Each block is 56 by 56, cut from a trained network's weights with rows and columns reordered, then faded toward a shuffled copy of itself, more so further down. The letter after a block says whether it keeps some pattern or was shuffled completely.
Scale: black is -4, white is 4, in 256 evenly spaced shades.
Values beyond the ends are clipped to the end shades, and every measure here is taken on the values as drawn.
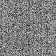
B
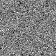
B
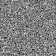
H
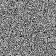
H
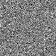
H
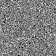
H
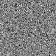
B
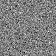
H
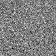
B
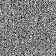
B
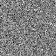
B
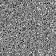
B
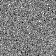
H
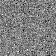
B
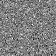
B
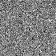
H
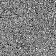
B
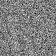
H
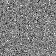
H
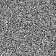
B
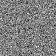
B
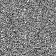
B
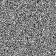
H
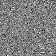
B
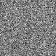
B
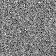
H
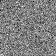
H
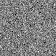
H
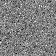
H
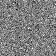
H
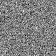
H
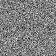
B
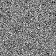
H
